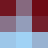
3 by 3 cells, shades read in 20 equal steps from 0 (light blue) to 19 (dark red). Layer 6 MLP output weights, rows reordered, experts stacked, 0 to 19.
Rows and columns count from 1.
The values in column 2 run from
0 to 10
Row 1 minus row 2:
9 5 2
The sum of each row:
47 31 4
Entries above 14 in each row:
2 1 0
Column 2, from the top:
10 5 0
